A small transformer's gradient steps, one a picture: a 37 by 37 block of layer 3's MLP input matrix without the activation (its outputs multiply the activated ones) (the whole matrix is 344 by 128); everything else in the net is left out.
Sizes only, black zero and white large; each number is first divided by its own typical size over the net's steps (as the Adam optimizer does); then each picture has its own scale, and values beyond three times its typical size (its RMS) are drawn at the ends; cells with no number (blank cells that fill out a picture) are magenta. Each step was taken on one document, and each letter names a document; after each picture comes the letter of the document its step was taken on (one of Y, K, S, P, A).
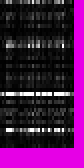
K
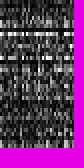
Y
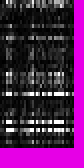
K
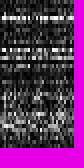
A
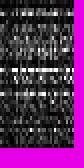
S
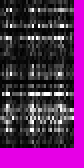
K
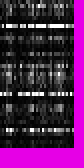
K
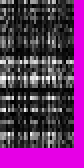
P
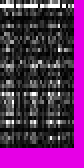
P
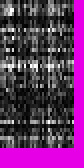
P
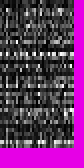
S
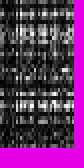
S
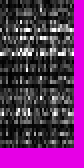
S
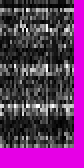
Y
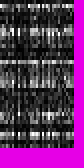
P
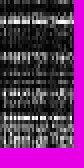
A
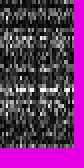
S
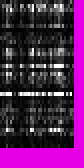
K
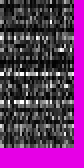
Y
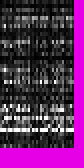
A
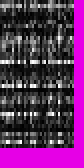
P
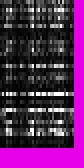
K
